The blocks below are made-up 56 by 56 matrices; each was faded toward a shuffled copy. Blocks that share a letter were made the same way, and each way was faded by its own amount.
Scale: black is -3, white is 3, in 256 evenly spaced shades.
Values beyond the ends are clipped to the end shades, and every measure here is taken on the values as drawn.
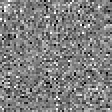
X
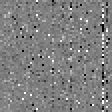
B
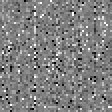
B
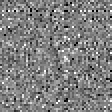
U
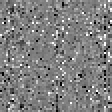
B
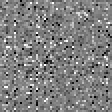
B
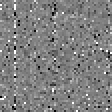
B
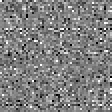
U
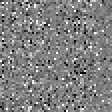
B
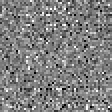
X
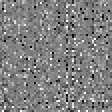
B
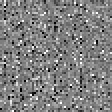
B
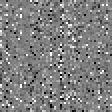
B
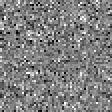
X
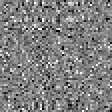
U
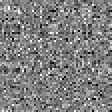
U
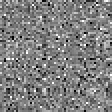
U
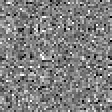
X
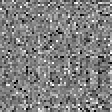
U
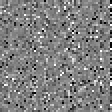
B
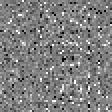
B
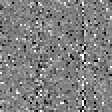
B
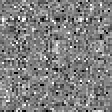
U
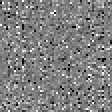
B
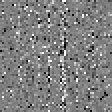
B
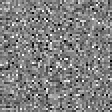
X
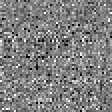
U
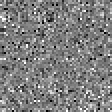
X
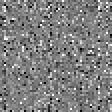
B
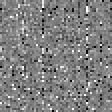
B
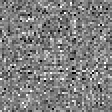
X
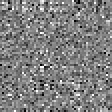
X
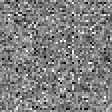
X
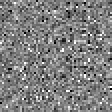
X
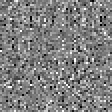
X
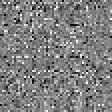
U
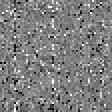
B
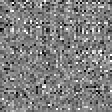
U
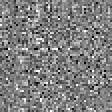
U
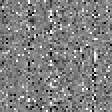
B
